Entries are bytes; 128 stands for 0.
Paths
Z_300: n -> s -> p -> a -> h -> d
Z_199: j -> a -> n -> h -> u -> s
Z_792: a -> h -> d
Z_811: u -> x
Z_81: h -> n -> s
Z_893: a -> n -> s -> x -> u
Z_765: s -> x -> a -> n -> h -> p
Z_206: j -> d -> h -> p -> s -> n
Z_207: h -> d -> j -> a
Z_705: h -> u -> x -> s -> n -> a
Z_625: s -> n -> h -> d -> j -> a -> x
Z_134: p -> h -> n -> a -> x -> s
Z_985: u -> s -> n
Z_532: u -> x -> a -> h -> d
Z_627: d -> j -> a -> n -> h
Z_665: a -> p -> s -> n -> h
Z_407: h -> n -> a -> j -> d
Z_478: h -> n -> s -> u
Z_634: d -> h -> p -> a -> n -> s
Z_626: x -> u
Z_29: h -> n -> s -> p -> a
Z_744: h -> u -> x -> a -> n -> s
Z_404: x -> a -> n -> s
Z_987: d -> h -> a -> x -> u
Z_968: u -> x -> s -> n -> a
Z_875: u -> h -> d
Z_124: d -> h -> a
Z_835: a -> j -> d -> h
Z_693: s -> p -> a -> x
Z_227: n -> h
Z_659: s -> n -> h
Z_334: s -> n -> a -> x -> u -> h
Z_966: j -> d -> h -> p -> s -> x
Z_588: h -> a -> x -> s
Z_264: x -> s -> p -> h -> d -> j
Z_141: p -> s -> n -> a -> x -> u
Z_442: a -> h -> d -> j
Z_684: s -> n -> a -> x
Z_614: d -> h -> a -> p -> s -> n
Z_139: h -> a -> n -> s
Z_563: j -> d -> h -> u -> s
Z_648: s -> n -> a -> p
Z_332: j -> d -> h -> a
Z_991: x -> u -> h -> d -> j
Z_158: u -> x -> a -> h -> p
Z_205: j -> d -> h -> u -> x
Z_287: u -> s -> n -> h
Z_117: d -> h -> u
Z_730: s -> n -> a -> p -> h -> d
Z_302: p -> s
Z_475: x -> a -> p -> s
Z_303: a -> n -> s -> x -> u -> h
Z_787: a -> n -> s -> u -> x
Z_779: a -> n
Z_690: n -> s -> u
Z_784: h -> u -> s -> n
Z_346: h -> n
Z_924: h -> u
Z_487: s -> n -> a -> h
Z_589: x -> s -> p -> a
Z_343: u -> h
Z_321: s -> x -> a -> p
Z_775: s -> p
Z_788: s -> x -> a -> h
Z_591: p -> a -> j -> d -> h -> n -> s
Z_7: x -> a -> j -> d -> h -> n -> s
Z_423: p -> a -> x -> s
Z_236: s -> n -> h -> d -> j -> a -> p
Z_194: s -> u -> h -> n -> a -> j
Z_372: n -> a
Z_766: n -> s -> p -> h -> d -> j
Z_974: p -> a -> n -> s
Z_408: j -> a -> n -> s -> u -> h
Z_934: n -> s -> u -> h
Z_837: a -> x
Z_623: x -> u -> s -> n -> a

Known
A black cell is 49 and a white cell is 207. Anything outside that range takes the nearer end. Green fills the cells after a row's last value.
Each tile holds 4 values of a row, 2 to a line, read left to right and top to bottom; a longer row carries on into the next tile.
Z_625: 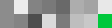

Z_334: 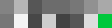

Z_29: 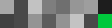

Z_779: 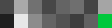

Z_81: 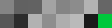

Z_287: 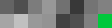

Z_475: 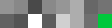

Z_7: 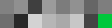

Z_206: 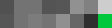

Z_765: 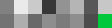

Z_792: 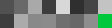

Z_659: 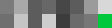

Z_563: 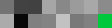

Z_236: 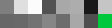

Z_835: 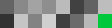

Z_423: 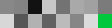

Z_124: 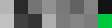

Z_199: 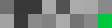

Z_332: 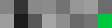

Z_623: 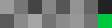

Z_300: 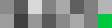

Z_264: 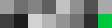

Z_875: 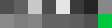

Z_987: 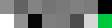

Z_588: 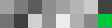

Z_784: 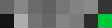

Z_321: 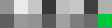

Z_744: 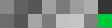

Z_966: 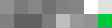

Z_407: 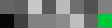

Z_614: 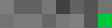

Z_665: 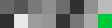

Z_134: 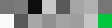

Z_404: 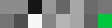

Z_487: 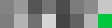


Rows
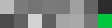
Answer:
Z_589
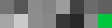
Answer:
Z_343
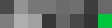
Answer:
Z_985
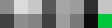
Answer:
Z_775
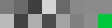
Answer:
Z_302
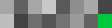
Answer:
Z_372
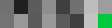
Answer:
Z_408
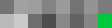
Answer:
Z_811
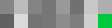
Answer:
Z_837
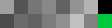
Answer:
Z_705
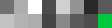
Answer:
Z_158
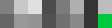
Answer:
Z_648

